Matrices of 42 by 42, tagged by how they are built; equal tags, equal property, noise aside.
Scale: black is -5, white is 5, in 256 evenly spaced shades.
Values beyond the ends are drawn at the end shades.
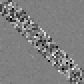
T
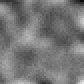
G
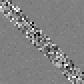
T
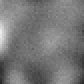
G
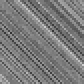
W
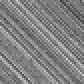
W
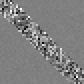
T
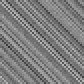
W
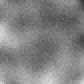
G
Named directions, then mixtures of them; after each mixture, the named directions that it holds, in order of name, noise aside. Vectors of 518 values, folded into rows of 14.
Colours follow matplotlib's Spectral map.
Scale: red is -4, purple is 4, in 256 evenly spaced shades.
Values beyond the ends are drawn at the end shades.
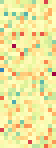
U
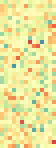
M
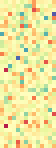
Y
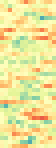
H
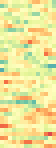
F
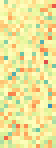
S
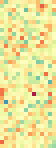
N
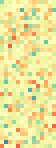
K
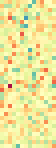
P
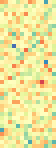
M, S, U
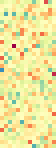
U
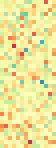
M, U, Y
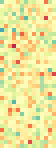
H, K, U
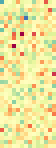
K, P, U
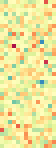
M, S, U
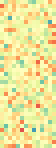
F, M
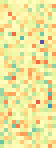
M, N, S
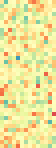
K, N, Y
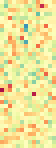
N, P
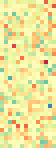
S, U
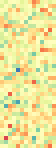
F, K, S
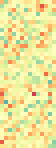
N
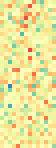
P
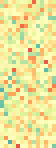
P, S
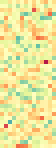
H, U, Y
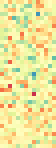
F, N, P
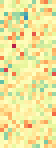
P, U, Y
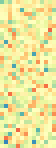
K, S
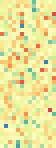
P, Y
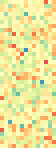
H, M, U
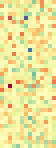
P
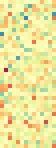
P, Y
